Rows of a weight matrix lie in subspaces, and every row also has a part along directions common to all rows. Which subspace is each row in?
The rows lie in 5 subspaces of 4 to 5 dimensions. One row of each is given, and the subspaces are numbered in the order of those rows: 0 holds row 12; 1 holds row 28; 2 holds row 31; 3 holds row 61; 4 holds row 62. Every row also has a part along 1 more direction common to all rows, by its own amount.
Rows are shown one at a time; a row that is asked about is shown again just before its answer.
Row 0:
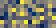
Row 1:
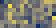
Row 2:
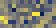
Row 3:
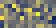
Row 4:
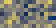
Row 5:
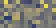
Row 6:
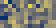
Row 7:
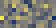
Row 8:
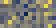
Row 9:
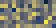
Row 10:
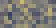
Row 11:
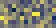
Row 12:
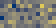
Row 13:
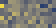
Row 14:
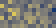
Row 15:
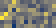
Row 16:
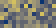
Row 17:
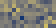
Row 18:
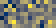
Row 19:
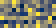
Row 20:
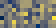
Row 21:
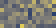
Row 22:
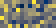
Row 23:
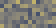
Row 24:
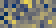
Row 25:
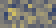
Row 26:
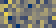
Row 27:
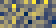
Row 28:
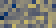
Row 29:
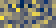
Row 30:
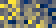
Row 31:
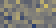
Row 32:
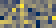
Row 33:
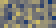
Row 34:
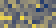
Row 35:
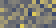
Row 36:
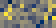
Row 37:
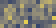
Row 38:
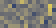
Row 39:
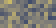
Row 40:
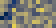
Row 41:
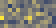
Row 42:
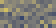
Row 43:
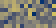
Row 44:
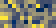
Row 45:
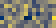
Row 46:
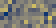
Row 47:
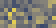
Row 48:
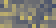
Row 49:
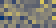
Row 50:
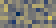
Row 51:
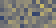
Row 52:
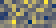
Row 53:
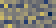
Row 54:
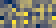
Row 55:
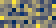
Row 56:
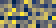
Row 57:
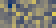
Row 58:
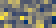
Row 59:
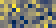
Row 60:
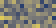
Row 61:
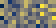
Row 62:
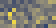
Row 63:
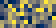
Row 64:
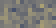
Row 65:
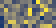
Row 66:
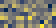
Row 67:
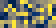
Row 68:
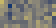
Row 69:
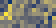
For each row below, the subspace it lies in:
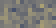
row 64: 0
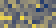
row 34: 2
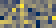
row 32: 2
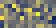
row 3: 0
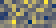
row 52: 1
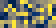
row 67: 4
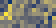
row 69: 1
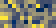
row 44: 2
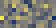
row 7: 2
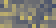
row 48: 2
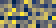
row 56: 2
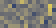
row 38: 4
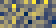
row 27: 1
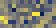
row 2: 0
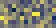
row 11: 0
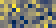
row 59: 4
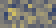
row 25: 3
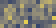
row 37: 1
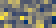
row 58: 4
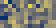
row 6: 2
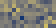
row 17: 4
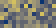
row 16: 0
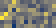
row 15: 1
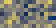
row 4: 3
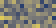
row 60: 2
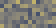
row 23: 0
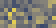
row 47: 4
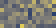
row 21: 0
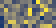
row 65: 0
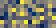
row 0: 0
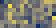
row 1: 1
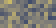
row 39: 3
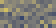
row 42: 4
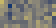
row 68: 1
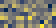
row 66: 4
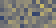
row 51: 0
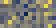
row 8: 3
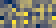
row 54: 3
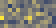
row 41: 3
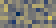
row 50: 1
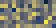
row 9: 4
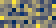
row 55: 2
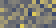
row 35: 0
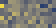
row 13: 3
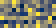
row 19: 2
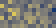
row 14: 3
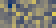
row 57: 1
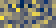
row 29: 4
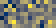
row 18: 2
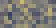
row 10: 4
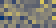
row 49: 2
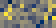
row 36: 1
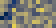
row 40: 1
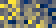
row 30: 3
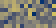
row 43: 0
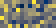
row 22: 4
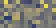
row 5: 2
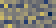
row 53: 3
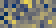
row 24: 2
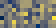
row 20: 3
